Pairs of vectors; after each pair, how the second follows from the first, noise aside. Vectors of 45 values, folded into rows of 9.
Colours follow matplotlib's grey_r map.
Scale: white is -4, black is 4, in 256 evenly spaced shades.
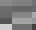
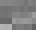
shrunk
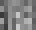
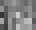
copied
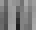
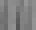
shrunk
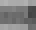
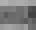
copied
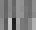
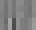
shrunk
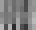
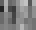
wrapped around
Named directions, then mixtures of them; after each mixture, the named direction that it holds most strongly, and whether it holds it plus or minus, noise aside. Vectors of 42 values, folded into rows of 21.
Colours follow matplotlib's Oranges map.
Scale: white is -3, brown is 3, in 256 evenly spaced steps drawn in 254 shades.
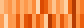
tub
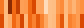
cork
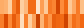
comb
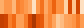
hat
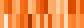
comb, minus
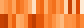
hat, plus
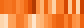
hat, minus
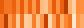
tub, minus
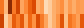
cork, plus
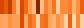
comb, minus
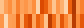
tub, plus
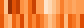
cork, plus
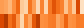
comb, plus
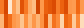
cork, minus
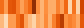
hat, minus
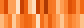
comb, minus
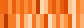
tub, minus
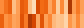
comb, minus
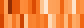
cork, plus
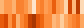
hat, plus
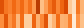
tub, minus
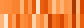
tub, plus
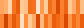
comb, plus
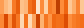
comb, plus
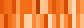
tub, minus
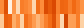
cork, minus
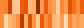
comb, minus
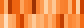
hat, minus
